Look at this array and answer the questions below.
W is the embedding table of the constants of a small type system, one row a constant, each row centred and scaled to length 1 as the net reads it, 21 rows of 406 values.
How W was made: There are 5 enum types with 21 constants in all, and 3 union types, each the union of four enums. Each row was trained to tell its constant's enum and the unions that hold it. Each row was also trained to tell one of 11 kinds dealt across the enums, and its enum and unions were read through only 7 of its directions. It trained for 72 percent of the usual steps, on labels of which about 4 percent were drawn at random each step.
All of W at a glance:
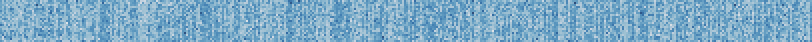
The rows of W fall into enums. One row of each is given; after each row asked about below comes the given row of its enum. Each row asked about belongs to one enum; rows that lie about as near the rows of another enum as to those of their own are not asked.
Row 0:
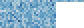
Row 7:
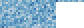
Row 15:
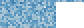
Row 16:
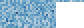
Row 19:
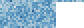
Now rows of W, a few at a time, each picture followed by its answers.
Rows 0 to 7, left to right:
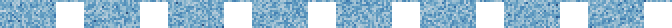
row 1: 7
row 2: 15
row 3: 19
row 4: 15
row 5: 15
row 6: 0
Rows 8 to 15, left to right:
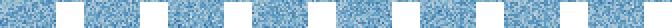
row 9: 16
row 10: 19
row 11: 16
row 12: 16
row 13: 19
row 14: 15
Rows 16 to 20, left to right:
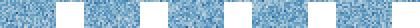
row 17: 16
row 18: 19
